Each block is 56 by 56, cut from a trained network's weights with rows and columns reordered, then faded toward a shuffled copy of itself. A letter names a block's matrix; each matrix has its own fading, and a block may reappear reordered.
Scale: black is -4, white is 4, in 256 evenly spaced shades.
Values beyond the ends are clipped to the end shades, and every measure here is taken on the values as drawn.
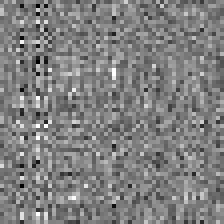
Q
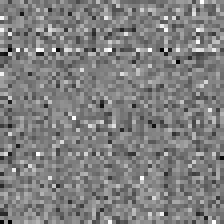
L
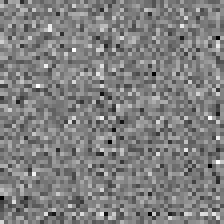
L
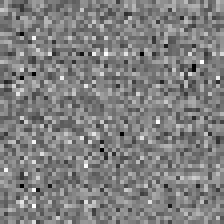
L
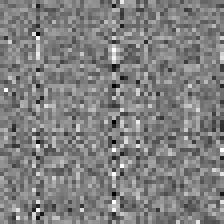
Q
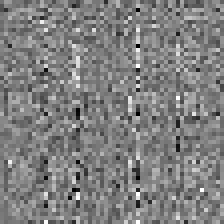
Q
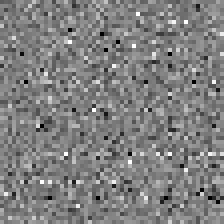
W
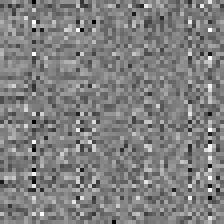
Q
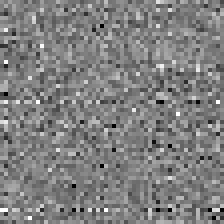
L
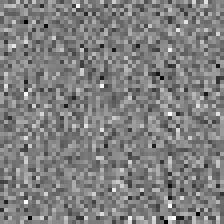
L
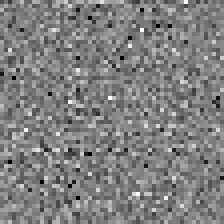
W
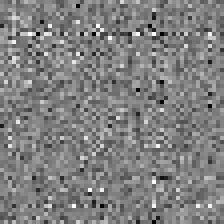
L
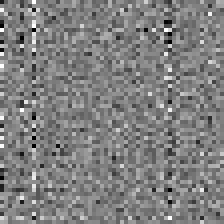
Q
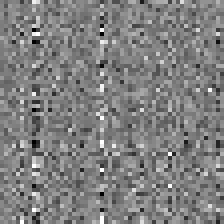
Q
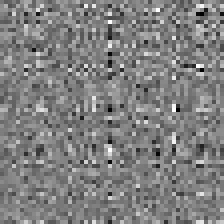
Q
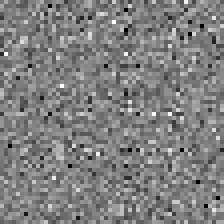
W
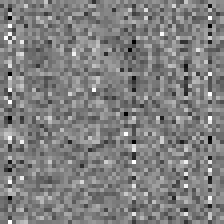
Q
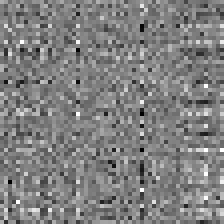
Q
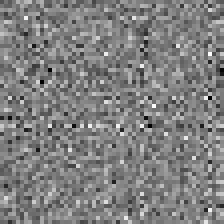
L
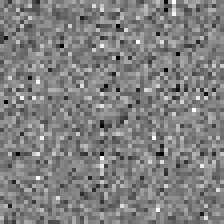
W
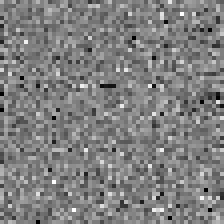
W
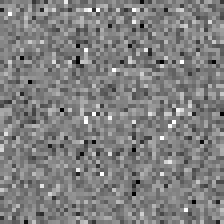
W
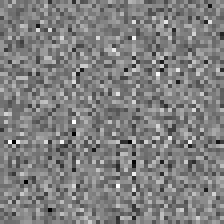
L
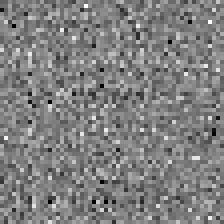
W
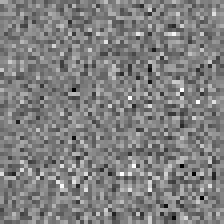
L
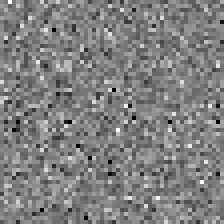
W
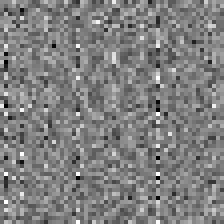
Q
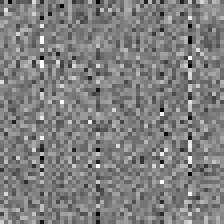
Q
